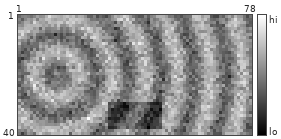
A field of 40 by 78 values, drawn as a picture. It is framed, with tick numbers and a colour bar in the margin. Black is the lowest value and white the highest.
There is no overall slope. The bottom middle is the ninth with the lowest average. Rings spread out from the middle left. In the bottom middle lies a patch that is lower than the rest.
